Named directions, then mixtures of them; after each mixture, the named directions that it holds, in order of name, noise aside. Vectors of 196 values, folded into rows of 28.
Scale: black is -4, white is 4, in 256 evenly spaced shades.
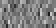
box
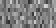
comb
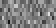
box, comb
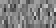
box, comb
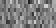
comb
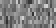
box, comb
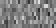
box, comb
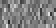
box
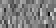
box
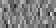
box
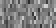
box, comb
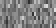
box, comb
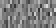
box, comb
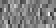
box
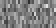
box, comb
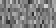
comb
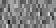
box, comb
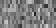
box, comb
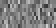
box, comb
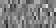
box, comb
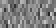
box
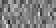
box, comb
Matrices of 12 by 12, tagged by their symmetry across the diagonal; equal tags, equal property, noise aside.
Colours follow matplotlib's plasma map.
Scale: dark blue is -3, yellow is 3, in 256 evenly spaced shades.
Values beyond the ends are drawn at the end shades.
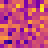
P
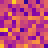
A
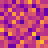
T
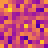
T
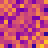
T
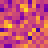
T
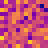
A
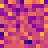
A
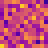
P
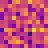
P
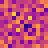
T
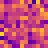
P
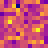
A
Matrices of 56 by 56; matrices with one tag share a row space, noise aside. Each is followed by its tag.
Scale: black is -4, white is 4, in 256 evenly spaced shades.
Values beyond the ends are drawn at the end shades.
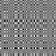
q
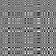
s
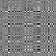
s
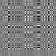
s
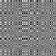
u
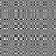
q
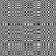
s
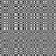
q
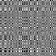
u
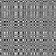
q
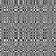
q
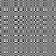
q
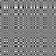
q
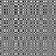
q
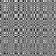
q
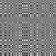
u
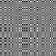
u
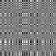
u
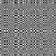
q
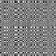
q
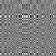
u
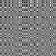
u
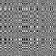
u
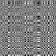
s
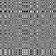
u
